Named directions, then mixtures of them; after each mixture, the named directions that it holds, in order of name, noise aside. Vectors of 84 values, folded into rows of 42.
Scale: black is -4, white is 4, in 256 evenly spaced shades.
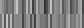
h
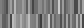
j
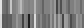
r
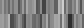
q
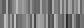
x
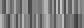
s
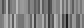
x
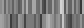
q, s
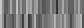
h, q, r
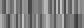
s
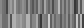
j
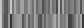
j, q, r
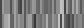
q, r
